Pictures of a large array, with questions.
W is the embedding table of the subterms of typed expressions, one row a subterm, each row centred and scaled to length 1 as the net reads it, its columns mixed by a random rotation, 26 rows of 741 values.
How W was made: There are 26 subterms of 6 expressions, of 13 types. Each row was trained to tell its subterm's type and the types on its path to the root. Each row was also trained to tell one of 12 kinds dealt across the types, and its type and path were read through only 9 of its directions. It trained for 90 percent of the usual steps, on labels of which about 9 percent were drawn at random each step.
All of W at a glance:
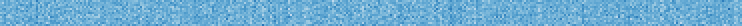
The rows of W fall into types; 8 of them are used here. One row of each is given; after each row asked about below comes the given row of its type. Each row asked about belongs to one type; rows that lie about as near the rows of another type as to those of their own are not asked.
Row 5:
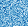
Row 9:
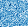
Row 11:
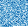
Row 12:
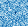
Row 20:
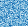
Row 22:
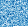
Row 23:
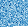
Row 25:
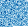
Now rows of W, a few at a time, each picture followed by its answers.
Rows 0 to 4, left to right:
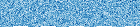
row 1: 5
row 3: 25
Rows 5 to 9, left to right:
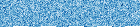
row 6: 11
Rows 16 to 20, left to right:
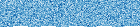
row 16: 23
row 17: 23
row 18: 5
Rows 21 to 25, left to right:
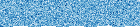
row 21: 23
